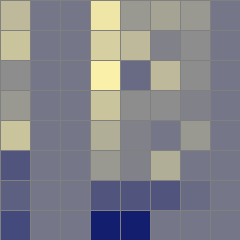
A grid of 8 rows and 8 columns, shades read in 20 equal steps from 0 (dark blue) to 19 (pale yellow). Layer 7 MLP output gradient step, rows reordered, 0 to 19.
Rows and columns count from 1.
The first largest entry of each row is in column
4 4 4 4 1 6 2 2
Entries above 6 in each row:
8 8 8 8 8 7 4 5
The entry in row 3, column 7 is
10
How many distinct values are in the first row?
5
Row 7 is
6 8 8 5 5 5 7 8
